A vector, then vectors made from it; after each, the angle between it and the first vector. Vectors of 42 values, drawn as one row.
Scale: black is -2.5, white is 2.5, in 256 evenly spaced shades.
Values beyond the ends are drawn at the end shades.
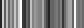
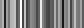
partly aligned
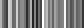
orthogonal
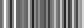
orthogonal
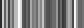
nearly parallel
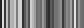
nearly parallel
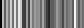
nearly parallel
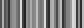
partly aligned
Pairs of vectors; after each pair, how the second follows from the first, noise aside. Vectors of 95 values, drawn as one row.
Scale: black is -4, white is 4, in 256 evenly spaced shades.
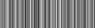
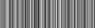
copied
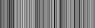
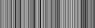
reversed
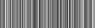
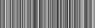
copied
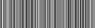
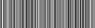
copied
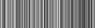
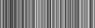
reversed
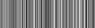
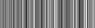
sign-scrambled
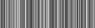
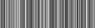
copied
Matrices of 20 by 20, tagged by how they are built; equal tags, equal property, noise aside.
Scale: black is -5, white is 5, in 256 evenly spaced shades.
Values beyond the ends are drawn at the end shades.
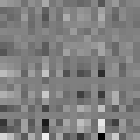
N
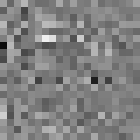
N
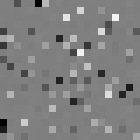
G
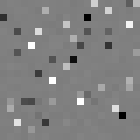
G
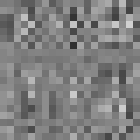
N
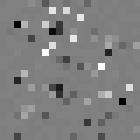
G
